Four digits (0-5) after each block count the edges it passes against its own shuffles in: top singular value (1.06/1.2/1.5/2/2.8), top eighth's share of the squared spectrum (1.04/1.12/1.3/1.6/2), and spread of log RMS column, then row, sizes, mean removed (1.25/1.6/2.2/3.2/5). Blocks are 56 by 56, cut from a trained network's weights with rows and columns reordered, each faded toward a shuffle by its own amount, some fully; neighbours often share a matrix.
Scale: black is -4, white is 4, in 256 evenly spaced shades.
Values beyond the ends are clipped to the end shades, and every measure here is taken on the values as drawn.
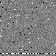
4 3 0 1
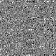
3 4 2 2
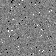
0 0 0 0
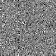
2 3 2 1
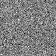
2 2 0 0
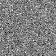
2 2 0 0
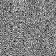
3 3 1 0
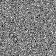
1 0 0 0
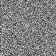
1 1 0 0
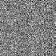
3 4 2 0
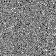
1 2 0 0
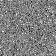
0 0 0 0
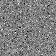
0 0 0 0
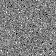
0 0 0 0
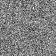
1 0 0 0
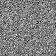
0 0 0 0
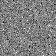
0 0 0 0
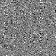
3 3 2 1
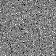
0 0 0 0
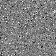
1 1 0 0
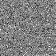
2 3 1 0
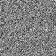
2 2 0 0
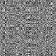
4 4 3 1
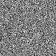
0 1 0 0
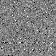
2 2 0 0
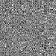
3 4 2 1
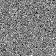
1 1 0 0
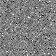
0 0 0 0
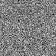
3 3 1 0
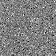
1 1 0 1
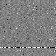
4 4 0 1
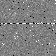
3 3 0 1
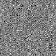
3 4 2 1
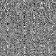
3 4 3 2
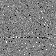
2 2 0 1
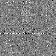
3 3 1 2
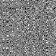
3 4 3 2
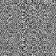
4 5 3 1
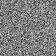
1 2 0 0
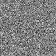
2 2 0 0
